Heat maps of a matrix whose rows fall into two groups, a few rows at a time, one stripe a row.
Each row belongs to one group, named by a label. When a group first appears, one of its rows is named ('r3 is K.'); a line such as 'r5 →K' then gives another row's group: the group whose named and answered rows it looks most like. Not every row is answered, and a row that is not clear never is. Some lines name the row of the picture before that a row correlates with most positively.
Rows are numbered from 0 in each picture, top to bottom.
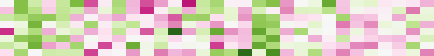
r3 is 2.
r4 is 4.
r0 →4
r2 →2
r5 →2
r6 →2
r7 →4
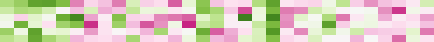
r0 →2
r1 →2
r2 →4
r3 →4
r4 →2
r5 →2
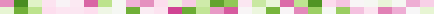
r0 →4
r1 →2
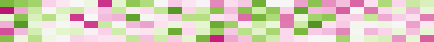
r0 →2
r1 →4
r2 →2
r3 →4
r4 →4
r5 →2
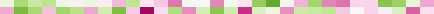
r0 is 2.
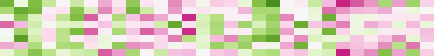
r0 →2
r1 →2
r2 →4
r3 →4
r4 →4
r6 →4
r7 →2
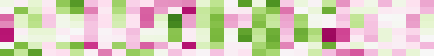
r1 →4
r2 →4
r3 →4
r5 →4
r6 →4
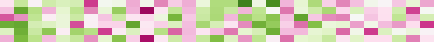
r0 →4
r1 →4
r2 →4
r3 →2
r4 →2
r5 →4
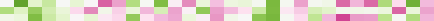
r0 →2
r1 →2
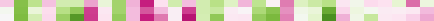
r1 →4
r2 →4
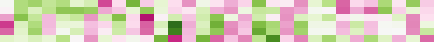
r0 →2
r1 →2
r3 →4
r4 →4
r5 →2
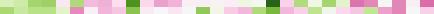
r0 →2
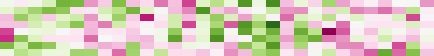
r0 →4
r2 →4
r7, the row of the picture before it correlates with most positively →0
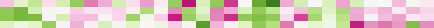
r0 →4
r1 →2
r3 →2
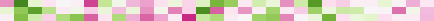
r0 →4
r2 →4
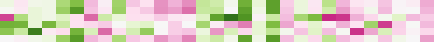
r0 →4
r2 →4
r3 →2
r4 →2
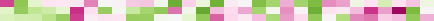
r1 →2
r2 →2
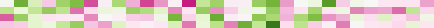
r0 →4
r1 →2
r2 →4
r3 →4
